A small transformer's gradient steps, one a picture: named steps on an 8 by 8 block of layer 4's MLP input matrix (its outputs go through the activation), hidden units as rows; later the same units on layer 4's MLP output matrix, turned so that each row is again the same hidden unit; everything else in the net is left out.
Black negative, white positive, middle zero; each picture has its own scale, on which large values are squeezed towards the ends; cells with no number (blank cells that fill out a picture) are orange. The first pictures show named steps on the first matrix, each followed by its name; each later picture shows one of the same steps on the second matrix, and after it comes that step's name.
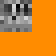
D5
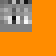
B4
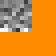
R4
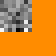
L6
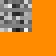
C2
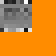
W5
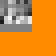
B4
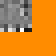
R4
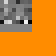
B4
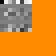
W5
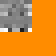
R4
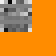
W5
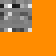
C2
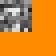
L6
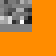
B4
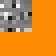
C2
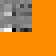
R4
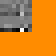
R4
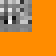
D5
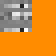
C2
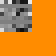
W5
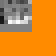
B4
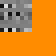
C2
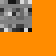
W5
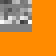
B4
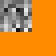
L6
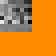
D5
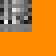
D5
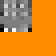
R4
